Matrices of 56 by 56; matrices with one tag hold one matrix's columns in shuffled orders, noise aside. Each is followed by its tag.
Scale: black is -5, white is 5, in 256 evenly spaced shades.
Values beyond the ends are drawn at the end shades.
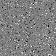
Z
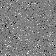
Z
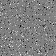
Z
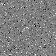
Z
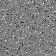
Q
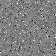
Q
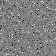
Q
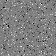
Z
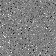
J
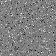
Q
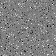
Z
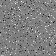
Q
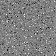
J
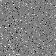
Z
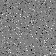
J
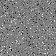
J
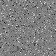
Q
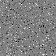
Z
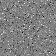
Q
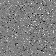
Q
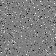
Q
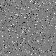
Q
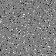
J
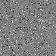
J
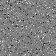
Q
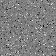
Z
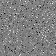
Q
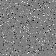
Q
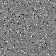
Q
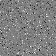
J
